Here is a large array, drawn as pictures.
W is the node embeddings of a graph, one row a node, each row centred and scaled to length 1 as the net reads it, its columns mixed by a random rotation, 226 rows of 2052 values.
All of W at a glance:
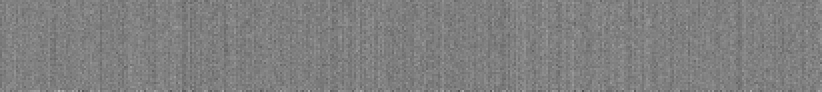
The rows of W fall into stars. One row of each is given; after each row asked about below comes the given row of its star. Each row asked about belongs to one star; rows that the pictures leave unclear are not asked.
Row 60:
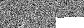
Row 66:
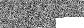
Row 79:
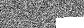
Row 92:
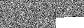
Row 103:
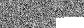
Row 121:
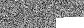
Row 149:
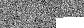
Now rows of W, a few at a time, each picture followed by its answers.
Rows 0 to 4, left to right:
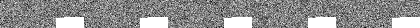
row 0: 103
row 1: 92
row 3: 149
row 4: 103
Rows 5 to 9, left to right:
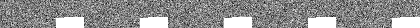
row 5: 103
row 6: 60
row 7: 60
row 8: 121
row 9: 66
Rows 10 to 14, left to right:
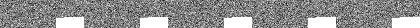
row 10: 121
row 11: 92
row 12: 121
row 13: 66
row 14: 79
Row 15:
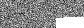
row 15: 79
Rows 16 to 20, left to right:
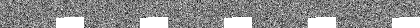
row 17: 149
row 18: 92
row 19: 60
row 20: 121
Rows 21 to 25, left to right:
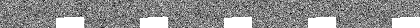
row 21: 92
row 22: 66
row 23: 66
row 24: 79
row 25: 66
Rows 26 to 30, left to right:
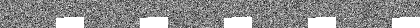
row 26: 79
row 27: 149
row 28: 66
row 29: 79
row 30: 66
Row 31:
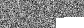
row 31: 92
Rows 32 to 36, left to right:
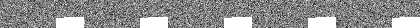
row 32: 121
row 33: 66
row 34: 79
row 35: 66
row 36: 103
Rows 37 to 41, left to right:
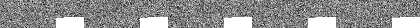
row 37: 92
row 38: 121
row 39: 121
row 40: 149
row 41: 92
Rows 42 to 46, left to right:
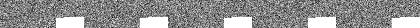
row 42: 121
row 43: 66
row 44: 60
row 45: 79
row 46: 60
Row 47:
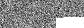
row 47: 149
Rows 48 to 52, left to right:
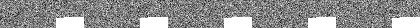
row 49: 92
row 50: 103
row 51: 79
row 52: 79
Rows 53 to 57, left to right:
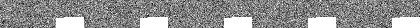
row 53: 66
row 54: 92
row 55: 149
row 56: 92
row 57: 92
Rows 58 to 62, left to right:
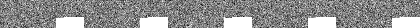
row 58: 92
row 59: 60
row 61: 92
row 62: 92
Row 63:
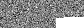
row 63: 60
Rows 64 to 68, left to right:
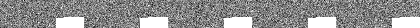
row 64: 149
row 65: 103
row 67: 66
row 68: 66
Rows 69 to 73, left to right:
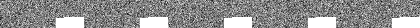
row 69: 60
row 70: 103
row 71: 92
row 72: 149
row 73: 149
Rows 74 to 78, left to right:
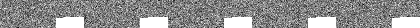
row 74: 66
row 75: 60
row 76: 121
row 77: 92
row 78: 103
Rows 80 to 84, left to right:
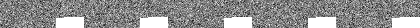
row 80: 149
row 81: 60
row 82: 92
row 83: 149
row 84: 92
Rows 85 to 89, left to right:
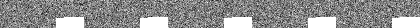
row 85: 103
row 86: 121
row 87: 92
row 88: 121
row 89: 149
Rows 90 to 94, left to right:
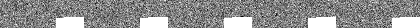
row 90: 149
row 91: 121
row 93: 121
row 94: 92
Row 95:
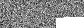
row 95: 103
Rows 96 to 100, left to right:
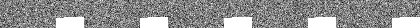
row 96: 121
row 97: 92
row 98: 103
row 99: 149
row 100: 92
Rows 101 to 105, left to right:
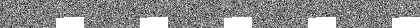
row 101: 103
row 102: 79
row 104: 121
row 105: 149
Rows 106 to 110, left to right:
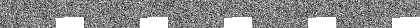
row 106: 103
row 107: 60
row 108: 121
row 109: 92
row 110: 121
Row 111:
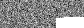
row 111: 103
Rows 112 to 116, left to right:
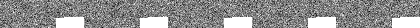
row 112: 103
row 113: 66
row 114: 103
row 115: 66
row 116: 121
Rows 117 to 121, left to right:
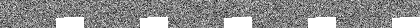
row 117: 103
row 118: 79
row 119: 66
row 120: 103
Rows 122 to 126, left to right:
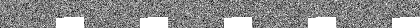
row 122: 149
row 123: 92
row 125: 103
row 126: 66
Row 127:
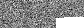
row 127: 66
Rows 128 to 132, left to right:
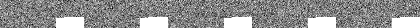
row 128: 79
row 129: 103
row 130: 66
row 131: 60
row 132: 60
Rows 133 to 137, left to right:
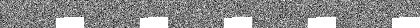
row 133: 92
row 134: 60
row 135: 60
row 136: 66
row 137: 149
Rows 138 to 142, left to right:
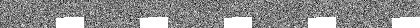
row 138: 79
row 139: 103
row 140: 149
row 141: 79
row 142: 66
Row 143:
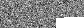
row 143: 79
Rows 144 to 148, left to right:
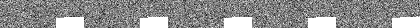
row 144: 92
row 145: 60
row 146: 103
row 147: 149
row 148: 79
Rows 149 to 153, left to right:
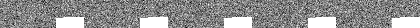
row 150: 121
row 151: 66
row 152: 121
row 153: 60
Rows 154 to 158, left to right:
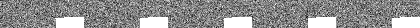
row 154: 103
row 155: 103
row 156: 121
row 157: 92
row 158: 103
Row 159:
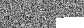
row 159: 79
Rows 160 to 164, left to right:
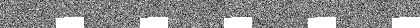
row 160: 103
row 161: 60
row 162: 149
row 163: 66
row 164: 149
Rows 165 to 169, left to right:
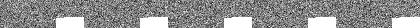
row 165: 92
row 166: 79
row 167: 121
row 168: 79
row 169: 66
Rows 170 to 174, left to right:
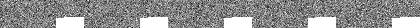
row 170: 92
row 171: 121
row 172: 66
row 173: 149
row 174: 103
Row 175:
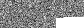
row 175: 79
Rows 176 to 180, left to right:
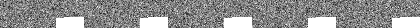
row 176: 121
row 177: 60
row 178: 60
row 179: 92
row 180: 121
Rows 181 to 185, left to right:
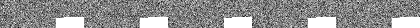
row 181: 103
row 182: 66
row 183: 79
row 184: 60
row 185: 103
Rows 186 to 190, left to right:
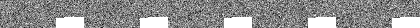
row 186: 60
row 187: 66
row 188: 121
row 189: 79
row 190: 60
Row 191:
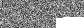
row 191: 149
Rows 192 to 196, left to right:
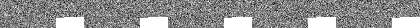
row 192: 79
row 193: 103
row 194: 79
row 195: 103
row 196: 79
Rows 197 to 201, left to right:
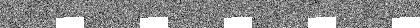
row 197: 66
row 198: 60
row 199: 121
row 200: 79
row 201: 66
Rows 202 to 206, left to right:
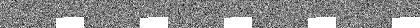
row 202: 103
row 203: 60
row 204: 149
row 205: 60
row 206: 149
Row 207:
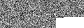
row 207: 149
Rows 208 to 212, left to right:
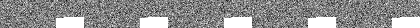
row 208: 79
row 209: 149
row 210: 121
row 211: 103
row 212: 66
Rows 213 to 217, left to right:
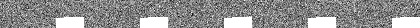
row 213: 103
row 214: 92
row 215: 121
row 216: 103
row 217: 92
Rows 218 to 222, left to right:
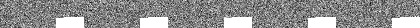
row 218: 79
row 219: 92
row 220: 121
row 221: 149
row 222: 66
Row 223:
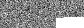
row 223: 79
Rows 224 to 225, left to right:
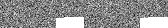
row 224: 66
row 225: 92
